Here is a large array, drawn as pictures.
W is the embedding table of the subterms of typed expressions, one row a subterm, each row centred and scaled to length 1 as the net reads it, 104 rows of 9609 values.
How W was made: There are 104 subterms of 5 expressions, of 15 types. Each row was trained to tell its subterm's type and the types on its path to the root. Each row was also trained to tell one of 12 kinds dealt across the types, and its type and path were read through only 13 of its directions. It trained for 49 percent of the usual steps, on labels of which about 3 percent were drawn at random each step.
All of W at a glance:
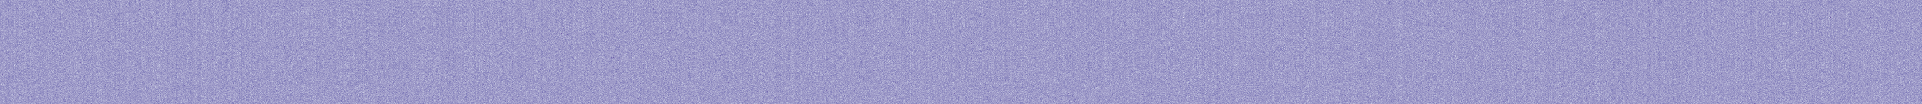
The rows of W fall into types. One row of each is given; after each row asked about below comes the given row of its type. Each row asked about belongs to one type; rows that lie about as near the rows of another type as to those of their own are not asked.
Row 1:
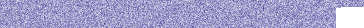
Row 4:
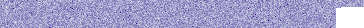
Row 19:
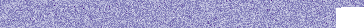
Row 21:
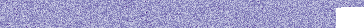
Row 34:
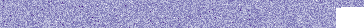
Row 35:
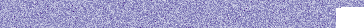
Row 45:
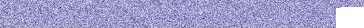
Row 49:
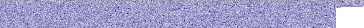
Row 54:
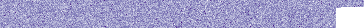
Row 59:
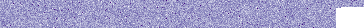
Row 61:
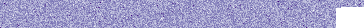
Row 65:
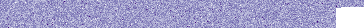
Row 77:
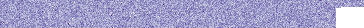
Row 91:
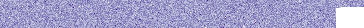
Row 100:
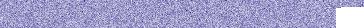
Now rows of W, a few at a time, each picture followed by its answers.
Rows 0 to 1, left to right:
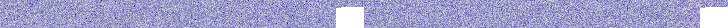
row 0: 54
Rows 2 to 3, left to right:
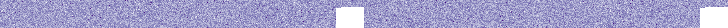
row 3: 100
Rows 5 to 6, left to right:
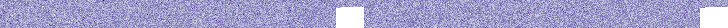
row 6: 91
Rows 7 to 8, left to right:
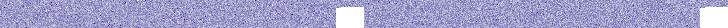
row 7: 35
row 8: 61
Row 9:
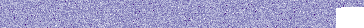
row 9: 54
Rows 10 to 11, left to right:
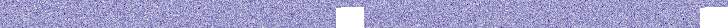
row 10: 59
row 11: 35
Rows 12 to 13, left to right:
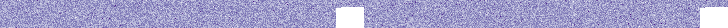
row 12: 35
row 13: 21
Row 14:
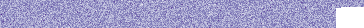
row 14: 59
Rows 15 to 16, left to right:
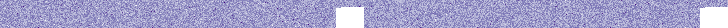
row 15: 61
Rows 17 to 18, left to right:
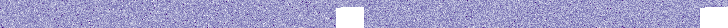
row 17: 21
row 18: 49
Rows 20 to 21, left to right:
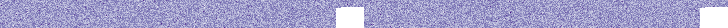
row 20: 65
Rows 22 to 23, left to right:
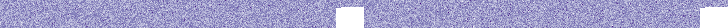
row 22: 65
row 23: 65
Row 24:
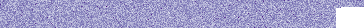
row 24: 77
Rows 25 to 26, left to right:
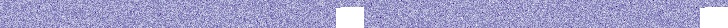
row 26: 77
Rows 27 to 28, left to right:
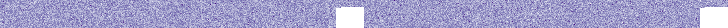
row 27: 61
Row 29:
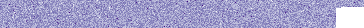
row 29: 35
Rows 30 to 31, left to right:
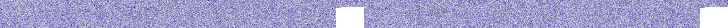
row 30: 54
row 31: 54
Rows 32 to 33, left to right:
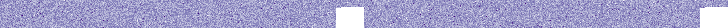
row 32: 19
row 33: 21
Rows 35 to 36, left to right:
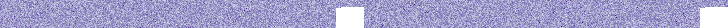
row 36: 65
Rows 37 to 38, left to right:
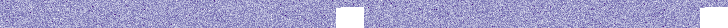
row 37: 1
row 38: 77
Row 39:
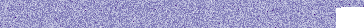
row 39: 35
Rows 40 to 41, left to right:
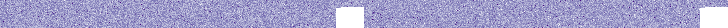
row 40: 59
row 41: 4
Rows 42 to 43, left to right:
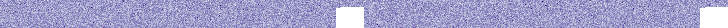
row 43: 19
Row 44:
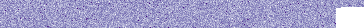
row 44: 100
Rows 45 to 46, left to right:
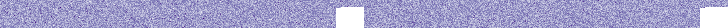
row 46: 91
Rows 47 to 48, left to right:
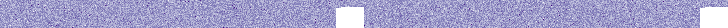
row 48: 35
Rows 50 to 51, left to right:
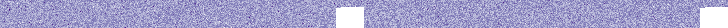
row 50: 61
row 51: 65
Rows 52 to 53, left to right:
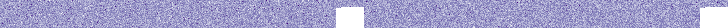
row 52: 54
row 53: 35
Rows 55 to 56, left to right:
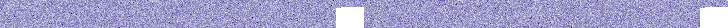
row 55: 61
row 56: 100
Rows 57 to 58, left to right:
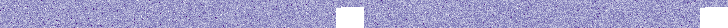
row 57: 34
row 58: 34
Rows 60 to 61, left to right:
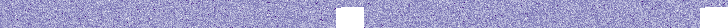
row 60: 77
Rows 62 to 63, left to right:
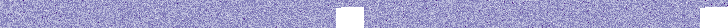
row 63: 4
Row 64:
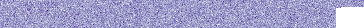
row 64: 54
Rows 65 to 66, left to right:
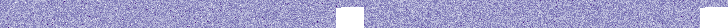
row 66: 77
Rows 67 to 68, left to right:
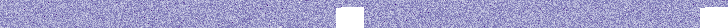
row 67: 54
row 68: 65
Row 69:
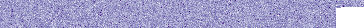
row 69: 49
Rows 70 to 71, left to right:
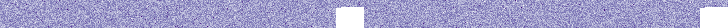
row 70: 61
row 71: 49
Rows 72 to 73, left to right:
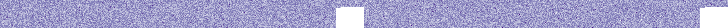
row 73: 100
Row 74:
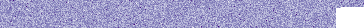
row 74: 1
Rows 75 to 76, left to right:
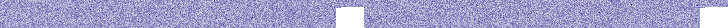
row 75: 65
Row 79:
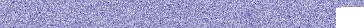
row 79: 34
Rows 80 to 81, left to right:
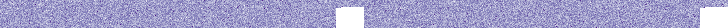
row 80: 21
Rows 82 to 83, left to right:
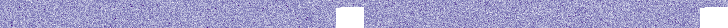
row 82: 4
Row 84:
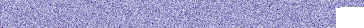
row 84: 77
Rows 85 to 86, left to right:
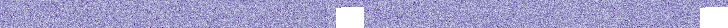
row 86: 19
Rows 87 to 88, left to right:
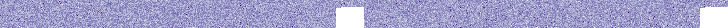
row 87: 34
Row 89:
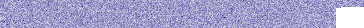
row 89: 21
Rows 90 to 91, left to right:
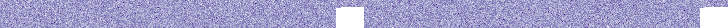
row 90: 100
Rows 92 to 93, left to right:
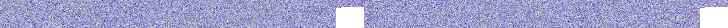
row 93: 59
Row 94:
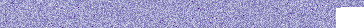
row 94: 100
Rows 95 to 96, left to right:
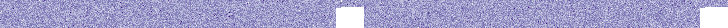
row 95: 61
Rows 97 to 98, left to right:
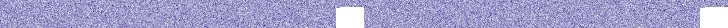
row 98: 91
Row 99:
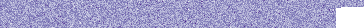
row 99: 77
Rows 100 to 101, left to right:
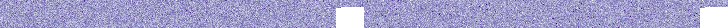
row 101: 49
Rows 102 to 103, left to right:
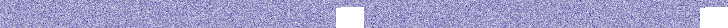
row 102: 4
